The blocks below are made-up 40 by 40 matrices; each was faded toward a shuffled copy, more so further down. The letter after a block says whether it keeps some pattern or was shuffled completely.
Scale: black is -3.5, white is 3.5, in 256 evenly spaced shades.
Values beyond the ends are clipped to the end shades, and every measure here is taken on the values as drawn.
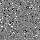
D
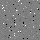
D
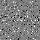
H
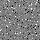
D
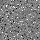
D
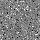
D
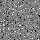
D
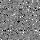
H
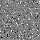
D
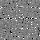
H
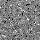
D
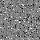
D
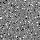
D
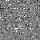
H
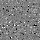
H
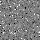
D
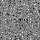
H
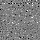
H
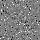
D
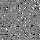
H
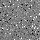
D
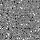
H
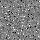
D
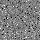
D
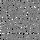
H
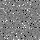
H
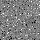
D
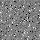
D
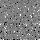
H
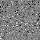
H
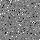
D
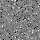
D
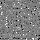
H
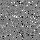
H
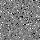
D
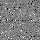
H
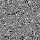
H
